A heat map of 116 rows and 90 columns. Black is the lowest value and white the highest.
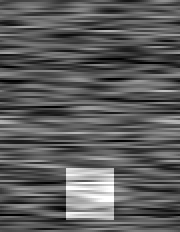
In the bottom middle lies a patch that is higher than the rest. The grain runs across in streaks. The ninth with the highest average is the bottom middle.
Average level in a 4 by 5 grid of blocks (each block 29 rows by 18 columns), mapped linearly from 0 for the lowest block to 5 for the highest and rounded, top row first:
11101 | 00000 | 11211 | 01520
